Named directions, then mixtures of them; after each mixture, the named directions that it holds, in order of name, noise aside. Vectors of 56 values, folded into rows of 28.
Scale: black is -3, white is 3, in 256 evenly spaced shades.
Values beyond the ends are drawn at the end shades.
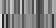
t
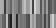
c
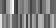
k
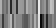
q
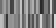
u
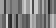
c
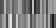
c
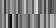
c, q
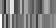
k, t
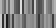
t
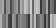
c, u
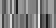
k, q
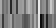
q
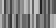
c, u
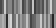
c, u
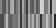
u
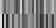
q, t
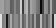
t, u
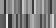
c, u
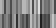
c, q
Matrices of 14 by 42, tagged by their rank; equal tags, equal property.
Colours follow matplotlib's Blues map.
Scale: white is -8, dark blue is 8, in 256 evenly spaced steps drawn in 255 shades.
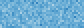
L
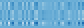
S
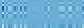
S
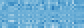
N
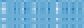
S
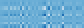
S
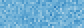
L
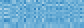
N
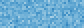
L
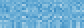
N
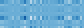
S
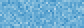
L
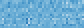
N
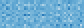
N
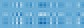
S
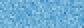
L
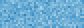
L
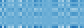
S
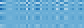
S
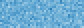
L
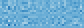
N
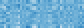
N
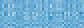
N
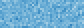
L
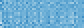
N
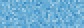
L
